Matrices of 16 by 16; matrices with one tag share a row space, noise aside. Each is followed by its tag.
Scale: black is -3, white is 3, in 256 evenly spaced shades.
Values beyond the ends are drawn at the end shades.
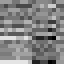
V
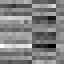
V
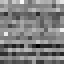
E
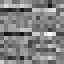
V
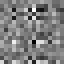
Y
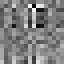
Y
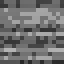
E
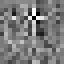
Y
